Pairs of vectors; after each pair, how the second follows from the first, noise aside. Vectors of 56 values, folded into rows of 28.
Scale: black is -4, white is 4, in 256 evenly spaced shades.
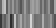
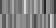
reversed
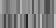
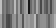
reversed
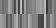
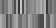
copied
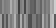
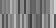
copied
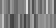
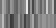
copied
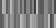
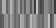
copied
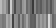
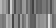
copied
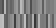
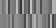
reversed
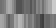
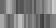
copied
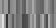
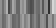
reversed
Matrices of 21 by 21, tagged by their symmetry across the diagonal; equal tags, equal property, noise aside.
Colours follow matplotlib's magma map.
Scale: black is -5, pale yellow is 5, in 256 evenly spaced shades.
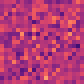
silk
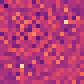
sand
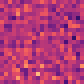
silk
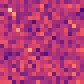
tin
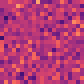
silk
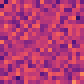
sand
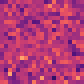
tin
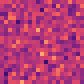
tin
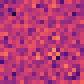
sand
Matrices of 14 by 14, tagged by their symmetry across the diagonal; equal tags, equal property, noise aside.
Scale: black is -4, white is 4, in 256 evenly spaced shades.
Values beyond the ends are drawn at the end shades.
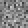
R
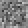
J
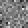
J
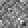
J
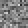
R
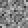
J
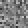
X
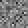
J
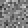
X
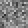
R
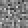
X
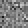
R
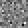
X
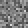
J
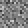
X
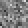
X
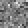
R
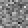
R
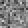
J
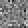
X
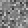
J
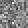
R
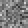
R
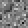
J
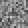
R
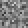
X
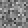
X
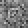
J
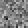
R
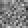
X
